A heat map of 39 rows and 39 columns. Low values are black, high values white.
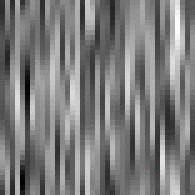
The grain runs up and down. There is no overall slope. Overall the values sit about 50% of the way up the scale. The ninth with the highest average is the top right.
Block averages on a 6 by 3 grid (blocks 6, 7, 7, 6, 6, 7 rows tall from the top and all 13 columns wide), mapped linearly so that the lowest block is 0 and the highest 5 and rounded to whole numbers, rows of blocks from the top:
014 | 015 | 333 | 331 | 130 | 012
